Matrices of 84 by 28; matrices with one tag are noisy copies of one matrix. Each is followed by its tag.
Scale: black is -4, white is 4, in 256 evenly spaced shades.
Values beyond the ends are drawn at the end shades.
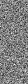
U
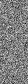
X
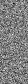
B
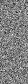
B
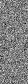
X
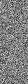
X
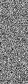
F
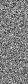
B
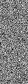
F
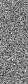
U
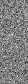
B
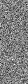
U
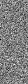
U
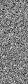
B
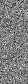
B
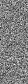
U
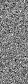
B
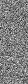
U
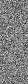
X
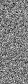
B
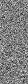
U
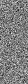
U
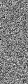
U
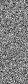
B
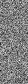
F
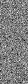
F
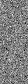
X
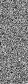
F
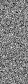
B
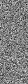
U
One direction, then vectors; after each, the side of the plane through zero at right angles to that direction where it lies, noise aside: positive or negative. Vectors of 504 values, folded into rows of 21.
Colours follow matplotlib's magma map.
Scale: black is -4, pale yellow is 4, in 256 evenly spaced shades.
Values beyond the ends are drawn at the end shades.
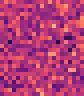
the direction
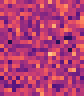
positive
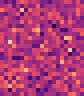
negative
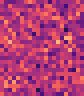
negative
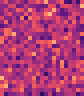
negative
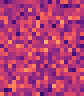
negative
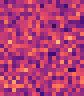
negative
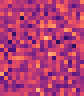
positive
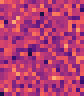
positive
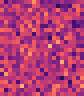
negative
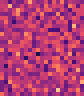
negative
